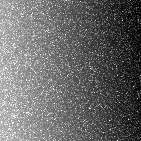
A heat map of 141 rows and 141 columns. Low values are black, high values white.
There is an overall slope up to the left. No single row or column stands out from its neighbours. The grain is fine, like static. There are no regular stripes.
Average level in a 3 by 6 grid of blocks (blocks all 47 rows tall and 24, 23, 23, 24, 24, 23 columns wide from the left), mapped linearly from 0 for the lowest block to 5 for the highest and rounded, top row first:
5 4 3 2 1 0
5 4 3 2 1 0
5 4 3 2 1 0
